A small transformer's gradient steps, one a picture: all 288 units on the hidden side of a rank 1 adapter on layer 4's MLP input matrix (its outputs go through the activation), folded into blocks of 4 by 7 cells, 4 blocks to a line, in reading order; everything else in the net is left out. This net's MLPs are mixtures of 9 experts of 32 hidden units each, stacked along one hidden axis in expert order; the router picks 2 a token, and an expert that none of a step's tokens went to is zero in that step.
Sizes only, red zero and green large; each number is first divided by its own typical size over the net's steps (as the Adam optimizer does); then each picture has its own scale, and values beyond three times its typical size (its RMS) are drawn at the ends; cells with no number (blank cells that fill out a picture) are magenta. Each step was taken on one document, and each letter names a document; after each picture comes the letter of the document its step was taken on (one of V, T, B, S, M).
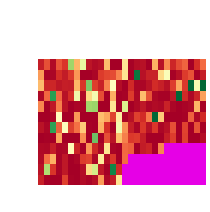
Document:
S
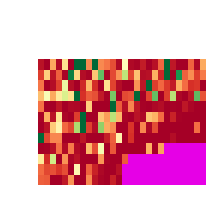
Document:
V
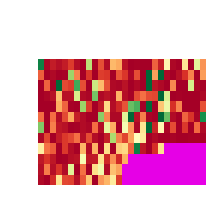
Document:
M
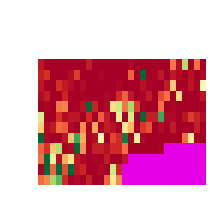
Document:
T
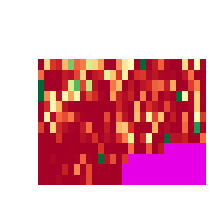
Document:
S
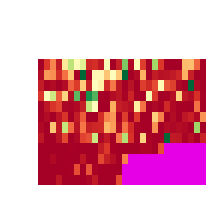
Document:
S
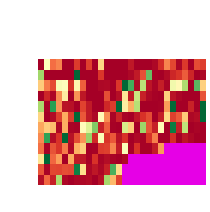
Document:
T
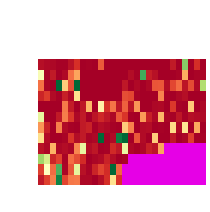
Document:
T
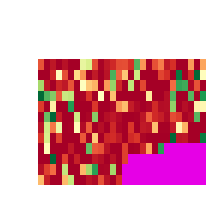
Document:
V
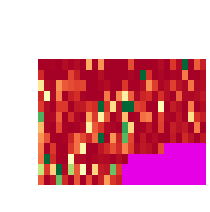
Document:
T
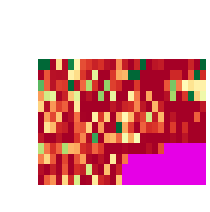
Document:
V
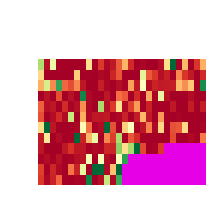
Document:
M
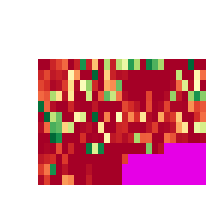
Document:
V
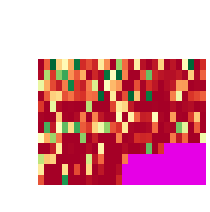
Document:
V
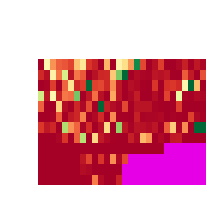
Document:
S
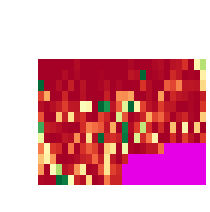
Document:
T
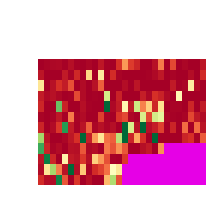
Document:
T
